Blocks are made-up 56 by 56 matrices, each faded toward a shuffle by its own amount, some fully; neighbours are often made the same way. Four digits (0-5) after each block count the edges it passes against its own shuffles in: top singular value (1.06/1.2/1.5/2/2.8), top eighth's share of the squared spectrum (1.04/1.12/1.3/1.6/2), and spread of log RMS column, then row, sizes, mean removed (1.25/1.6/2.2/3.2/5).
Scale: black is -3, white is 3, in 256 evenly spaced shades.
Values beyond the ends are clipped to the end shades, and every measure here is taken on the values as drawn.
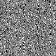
1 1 2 0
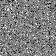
0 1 0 0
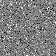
0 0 0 0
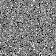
2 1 1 1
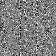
1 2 2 0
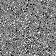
0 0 0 0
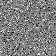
0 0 0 0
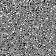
0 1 0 0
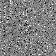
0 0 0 0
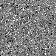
0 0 0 0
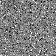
0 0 1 0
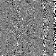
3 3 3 0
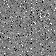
1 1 0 0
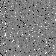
1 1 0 0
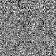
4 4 2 2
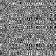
4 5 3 2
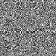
3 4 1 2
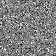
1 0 0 0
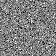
1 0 0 0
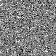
2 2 0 1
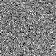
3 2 0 0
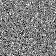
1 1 0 0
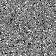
1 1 0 0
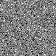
1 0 0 0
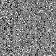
2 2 1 0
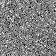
0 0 0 0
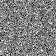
0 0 0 0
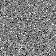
1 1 0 0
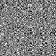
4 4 2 2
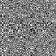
4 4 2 2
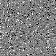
3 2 1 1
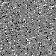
2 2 1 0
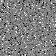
2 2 0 0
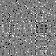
4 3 2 2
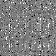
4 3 2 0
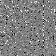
3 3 1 0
